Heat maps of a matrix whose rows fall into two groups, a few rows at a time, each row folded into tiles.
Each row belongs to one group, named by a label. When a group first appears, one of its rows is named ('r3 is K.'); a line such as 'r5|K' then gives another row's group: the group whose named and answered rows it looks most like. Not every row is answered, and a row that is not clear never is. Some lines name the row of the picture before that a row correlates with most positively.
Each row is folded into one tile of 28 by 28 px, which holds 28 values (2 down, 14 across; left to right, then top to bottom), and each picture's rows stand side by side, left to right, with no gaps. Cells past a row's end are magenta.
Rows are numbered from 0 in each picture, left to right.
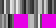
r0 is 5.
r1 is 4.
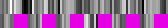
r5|5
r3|4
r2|5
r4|4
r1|5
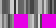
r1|4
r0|4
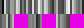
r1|5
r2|4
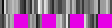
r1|5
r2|4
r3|4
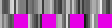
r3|5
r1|4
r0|4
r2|4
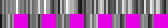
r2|5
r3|5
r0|5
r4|5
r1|5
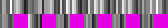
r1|4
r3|5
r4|5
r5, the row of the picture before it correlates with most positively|1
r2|5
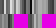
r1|5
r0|5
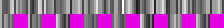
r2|4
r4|5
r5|4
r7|4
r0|4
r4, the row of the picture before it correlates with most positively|0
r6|5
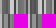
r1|4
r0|4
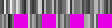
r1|4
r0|5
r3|4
